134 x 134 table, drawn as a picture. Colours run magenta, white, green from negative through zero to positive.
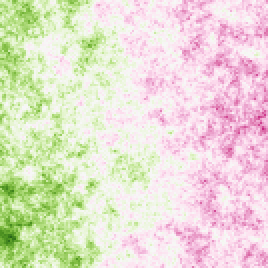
The ninth with the highest average is the bottom left. The field is mottled with small blotches. The field climbs toward the left. Overall the values sit about 50% of the way up the scale. No lone cell stands out from its neighbours.
